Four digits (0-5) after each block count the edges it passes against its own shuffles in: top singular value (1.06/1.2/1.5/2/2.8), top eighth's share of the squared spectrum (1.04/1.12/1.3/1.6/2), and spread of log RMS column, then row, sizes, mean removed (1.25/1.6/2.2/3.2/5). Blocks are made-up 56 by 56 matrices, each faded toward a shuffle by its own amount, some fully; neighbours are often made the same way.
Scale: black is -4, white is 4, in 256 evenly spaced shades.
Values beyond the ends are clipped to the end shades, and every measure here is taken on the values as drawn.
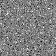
0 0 0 0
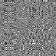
4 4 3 2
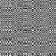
5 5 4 4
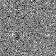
3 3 1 1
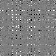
3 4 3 3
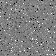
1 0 0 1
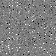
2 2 1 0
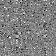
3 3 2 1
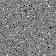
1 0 0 0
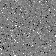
0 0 0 0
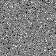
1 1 0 0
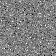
0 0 0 0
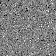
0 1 0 1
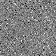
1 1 0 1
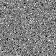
0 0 0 0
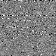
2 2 0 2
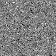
0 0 0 1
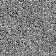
0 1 0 2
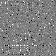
3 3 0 1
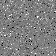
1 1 0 0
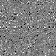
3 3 1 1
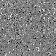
3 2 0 0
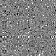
4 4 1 2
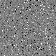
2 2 0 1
